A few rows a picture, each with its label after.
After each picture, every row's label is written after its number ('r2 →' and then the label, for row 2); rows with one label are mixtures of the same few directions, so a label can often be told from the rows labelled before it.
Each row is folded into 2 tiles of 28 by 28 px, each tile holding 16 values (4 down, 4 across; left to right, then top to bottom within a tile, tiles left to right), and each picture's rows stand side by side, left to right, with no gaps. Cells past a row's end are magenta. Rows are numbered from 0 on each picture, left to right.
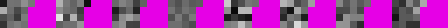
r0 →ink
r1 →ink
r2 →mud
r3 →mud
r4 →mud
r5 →mud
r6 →mud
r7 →ink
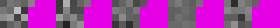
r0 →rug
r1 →mud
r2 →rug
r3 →mud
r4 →mud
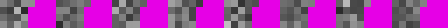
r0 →rug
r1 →ink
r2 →ink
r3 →ink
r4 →ink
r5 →rug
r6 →mud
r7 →ink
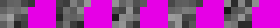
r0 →rug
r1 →ink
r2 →mud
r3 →rug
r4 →ink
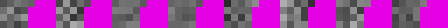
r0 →mud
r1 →ink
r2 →ink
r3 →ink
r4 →ink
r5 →ink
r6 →rug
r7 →ink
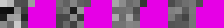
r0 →mud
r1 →rug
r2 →ink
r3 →mud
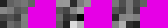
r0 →ink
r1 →mud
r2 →mud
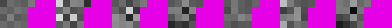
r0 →ink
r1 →ink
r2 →rug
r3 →rug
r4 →mud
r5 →ink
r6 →rug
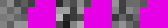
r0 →ink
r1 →mud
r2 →mud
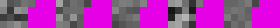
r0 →mud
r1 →ink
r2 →rug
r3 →mud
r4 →ink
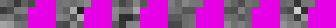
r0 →rug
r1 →rug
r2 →mud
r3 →rug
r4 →rug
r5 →rug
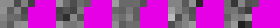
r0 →ink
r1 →rug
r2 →ink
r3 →ink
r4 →mud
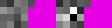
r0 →mud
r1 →rug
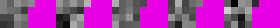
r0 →rug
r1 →rug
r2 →ink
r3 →mud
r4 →mud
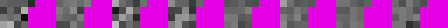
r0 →rug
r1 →rug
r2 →ink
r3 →mud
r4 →rug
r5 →ink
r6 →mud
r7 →mud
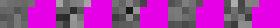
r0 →rug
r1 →rug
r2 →rug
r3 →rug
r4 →mud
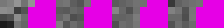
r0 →rug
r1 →ink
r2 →ink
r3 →ink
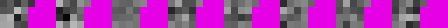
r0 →rug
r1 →rug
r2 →rug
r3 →mud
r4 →mud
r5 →ink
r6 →mud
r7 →mud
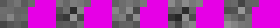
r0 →rug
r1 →rug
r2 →rug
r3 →rug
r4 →rug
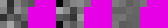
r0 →mud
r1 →ink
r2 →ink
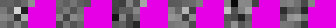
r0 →rug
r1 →ink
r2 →ink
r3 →rug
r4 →mud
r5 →mud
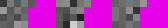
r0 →ink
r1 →mud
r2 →rug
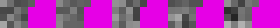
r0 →ink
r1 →ink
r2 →ink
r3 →rug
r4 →rug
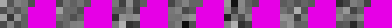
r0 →ink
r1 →ink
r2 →mud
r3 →mud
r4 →mud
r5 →rug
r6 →mud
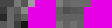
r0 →ink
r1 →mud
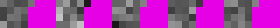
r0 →ink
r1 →ink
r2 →rug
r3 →rug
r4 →mud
